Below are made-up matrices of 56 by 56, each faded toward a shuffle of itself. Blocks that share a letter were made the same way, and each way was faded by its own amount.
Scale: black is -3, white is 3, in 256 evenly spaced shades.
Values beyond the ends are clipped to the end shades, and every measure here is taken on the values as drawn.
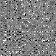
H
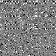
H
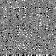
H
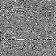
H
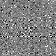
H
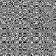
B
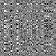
B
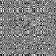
B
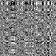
B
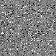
H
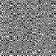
B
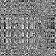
B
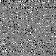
H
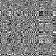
B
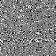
H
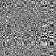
B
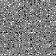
H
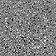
H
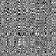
B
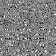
H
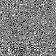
H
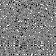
H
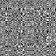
B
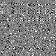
H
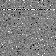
H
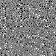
H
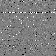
H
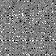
H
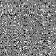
H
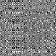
B
